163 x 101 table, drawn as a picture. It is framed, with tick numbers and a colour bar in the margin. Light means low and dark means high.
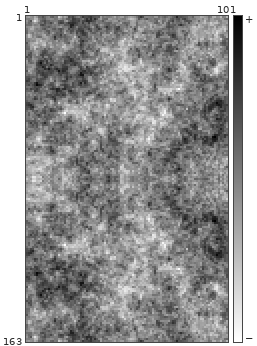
The field is mottled with small blotches. The top and bottom halves mirror each other. There are no regular stripes. No seam splits the table.
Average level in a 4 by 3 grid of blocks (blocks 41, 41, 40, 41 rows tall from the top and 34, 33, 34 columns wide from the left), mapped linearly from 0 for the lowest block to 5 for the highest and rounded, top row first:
5 0 1 / 1 0 4 / 1 0 4 / 5 0 1
